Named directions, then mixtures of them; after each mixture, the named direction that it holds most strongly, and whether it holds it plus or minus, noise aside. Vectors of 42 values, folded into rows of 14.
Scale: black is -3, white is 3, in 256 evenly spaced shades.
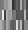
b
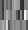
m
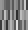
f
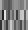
f, plus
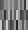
f, minus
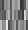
m, plus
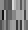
b, minus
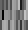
m, plus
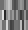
b, plus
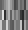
f, minus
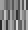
f, plus
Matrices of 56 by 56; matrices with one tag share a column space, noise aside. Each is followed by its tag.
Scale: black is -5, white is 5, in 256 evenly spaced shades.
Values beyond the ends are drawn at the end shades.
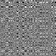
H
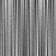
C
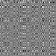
H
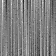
C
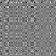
H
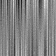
C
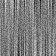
C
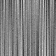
C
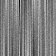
C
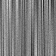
C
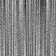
C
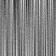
C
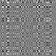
H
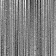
C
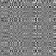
H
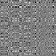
H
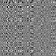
H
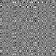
H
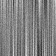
C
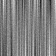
C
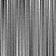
C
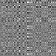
H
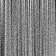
C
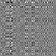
H
